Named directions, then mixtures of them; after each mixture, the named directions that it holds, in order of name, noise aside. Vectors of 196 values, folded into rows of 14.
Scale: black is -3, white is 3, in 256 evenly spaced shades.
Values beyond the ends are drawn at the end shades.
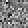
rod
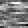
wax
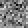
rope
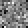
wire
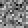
rope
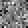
wire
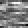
wax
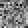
rope, wire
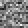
rope, wax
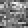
rope, wax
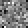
wire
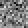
rope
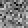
rope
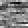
wax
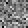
rod, wire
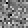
rod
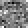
wax, wire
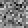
rope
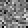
rod, wire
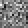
rod, rope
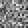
rope, wire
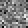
rod, wire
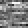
wax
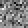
rope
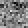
rope, wax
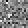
rod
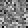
rod, wire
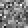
rope, wire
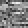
rod, wax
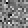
rod
